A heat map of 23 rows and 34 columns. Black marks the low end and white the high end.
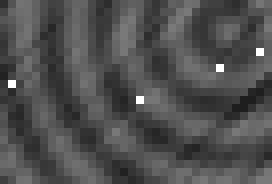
Slope: none. Rings: centred on the top right. Lone odd cells: 4, each higher than its neighbours. Histogram: skewed, a long tail of high values. Odd rows or columns: none.
